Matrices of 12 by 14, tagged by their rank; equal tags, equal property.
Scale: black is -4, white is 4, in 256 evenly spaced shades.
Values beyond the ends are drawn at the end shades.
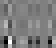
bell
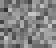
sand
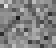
sand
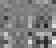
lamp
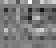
lamp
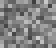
sand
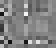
lamp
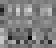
lamp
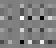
bell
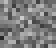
sand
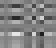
bell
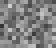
sand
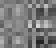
lamp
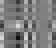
bell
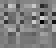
lamp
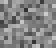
sand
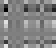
bell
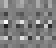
lamp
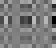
bell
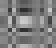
bell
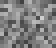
sand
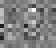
lamp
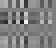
bell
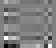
bell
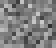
sand
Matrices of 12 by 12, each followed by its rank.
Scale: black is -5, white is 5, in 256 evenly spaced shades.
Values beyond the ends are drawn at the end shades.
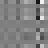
one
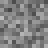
full rank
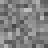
full rank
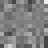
two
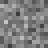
full rank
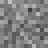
full rank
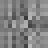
two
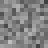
full rank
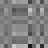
one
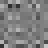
two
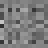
two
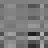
one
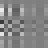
one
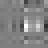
one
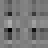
one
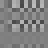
one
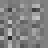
two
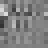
two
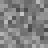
full rank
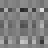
one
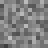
full rank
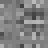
two
